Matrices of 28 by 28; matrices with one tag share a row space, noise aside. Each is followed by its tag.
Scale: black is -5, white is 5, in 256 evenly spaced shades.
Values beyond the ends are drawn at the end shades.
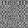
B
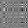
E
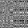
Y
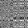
Y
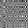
E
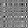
E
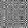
E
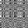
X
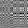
Y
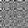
X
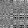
Y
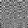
X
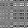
Y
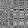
Y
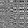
Y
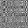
E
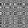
X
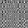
B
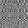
B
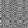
X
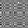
X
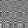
X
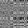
Y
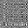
E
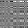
Y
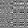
Y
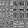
Y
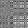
Y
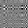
E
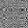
E
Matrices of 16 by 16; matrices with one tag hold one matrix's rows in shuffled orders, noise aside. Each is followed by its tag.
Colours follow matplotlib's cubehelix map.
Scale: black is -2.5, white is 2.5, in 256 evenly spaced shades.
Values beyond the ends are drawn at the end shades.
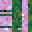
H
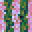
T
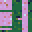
H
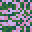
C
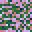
C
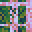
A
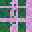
A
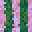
T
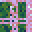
A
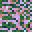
C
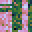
H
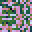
C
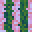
T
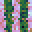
T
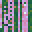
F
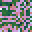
C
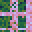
A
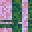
H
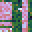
H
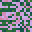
C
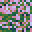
C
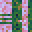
H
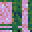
H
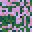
C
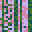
F
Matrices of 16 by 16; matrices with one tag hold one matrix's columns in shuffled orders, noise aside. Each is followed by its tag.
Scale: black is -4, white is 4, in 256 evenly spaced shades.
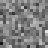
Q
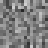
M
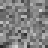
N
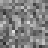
Q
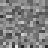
N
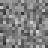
Q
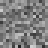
N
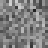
M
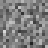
Q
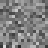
N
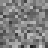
N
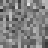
M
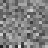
N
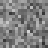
Q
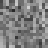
M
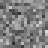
Q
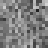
M
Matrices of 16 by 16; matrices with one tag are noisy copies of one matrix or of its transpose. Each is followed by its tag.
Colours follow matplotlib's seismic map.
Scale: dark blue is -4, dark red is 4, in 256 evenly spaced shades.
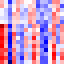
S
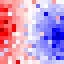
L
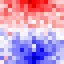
L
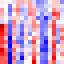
S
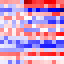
S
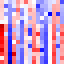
S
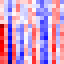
S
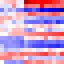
S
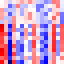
S
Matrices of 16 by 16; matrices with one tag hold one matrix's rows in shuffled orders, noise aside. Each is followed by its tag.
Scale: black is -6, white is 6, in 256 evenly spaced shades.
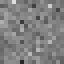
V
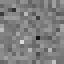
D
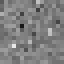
V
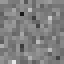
V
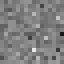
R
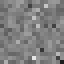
R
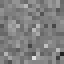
R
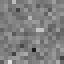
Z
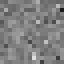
R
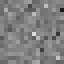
R
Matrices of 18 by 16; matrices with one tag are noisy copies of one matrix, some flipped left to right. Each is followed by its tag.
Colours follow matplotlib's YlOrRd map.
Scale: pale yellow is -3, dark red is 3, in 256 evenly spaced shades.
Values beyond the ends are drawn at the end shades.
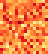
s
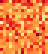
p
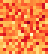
s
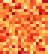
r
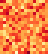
r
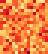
r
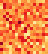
s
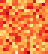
r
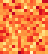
r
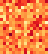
p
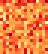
p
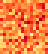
s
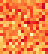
s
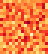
s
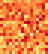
s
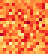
s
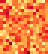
r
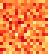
s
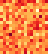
p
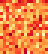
p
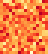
r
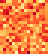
r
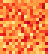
s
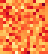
r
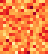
r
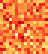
s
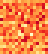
s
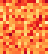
p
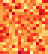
r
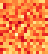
s
